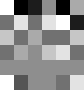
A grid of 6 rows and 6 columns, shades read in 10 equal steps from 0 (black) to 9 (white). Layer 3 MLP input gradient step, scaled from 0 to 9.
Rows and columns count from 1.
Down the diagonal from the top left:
9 8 6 7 5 8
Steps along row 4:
up down up up down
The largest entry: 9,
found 3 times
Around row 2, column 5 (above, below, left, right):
0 4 8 1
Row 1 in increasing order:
0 0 1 5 6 9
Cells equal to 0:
2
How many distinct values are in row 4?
5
